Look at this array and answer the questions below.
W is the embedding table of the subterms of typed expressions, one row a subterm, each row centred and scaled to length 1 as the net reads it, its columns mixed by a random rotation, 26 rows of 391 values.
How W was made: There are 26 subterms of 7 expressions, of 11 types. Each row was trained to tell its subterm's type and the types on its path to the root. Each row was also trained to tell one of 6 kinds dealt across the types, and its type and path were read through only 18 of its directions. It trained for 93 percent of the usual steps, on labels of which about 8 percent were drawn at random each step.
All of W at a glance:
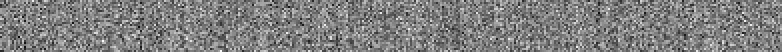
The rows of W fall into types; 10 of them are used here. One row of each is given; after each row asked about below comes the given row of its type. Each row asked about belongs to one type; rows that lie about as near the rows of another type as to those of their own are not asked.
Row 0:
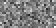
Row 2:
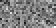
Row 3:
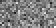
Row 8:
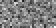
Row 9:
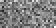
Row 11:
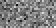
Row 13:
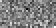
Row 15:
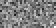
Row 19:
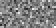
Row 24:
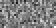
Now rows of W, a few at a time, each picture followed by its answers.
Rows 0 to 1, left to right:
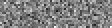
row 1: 15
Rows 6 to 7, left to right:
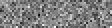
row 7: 8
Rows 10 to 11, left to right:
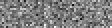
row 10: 3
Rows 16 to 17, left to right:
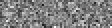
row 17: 11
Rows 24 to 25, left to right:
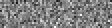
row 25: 8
